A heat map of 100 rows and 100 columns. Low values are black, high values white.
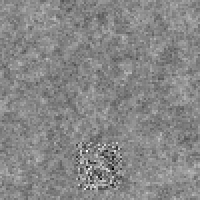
Odd patch: rougher, in the bottom middle. Stripes: none. Roughest part: bottom middle. Odd rows or columns: none. Histogram: heavy tails on both sides.
